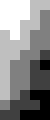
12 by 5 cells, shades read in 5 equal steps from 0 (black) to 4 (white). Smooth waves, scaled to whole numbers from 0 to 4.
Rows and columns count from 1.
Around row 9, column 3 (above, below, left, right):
2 1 2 1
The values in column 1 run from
1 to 4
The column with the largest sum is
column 1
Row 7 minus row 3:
-1 -2 -1 -2 -2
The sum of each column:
36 32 27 19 14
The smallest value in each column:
1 1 0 0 0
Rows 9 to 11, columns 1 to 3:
3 2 2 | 3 2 1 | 2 1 1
